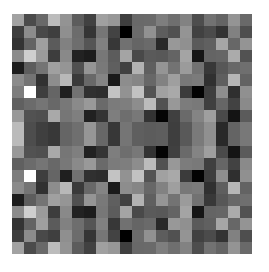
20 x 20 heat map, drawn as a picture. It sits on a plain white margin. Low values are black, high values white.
It is mirror symmetric from top to bottom. The grain is fine, like static. Overall the values sit about 40% of the way up the scale. No seam splits the table. No overall slope runs across the table.
